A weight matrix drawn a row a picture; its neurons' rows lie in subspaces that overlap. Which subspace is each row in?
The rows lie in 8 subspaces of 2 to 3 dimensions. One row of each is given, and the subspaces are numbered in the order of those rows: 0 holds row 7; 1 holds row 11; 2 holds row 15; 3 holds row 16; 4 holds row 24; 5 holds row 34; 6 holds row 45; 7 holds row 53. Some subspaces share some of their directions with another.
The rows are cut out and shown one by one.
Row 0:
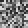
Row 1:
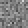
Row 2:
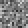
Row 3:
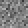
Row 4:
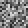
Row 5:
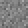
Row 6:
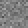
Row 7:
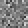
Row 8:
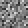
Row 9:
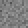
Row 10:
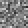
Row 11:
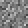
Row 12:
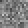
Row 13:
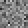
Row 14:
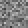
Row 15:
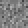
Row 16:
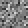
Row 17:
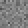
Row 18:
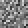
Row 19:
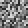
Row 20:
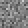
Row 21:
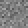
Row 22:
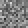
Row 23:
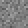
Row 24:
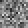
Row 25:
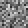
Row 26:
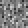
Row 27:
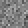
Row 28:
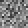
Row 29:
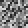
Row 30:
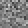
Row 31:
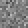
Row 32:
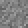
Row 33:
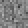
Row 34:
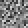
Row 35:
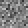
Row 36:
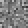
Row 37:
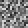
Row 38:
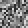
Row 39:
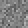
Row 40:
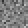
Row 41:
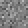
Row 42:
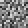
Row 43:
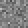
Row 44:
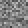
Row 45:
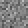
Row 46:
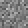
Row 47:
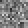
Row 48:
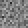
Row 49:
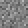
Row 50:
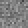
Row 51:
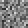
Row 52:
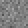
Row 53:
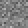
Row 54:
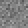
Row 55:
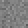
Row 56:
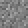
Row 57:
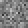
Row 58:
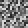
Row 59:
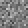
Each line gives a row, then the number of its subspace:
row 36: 3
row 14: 7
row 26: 2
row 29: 1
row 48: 5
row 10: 3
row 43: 0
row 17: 0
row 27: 0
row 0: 0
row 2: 1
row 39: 0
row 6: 7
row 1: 1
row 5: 2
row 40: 5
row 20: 1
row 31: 0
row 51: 6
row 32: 1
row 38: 0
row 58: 6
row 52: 2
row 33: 2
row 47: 4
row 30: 7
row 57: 4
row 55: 6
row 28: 4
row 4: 5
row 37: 6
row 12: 4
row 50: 1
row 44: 7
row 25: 5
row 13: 0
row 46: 4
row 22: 5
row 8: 3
